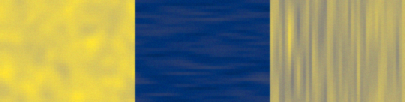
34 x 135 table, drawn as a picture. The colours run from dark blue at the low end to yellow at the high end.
The table splits into one row of 3 panels. Panel 1,1: very high, blotchy, faint in contrast. Panel 1,2: very low, streaked across, faint in contrast. Panel 1,3: high, streaked downward.
